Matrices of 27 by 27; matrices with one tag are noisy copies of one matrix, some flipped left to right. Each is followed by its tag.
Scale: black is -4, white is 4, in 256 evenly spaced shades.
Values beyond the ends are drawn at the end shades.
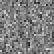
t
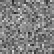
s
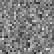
t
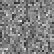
t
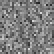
t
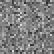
s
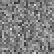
t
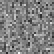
t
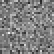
s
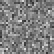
t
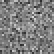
s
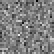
t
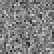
t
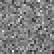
s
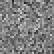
s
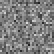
t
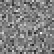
s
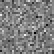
s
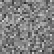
s
